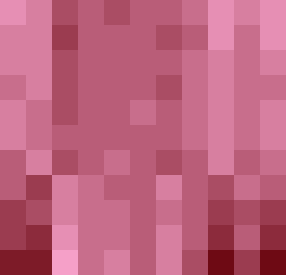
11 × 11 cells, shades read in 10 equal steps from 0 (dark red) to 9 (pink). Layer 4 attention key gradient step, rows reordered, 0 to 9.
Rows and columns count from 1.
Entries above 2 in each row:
11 11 11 11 11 11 11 11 11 8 7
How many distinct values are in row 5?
4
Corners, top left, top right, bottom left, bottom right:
8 8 1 0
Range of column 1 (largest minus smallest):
7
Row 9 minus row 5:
-4 -2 3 1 1 -1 1 -1 -4 -2 -4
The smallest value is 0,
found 2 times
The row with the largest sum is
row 1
